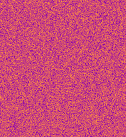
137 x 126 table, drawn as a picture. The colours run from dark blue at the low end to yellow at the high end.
Histogram: bell-shaped. Grain: fine. Mirror symmetry: none. Average level on the scale: 50%. Odd rows or columns: none.
